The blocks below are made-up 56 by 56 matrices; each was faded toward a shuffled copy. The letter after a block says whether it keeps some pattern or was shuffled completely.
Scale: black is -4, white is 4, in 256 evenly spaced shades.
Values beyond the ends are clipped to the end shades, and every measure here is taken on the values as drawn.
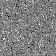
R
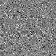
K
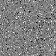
K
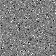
R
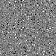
K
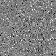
K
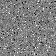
R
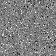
R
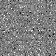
K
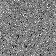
R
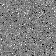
R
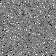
R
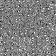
K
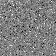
R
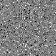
K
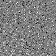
K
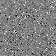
R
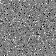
R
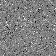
R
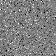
R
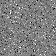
R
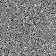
R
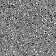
R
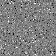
K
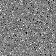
R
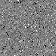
K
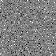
K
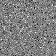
R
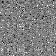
K
